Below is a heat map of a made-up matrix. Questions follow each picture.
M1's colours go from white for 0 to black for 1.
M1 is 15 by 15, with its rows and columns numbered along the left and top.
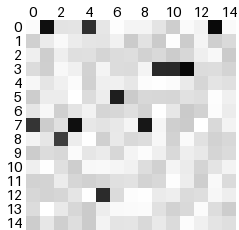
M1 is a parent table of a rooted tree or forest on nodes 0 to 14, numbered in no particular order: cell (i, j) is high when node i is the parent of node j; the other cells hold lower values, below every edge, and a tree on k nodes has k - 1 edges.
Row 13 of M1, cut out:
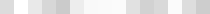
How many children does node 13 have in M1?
0
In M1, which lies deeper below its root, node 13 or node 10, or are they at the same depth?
the same depth
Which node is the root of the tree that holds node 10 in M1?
7
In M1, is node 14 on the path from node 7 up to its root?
no
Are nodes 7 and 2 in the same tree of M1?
yes
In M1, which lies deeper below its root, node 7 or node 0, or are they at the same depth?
node 0
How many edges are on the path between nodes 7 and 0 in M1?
1
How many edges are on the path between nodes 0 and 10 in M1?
3
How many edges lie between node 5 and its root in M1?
1
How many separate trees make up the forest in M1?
3
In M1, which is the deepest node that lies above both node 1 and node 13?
0
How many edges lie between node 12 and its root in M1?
0
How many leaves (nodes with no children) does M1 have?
9
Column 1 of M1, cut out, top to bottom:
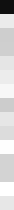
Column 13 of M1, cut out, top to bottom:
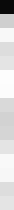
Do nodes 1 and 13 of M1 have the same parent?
yes
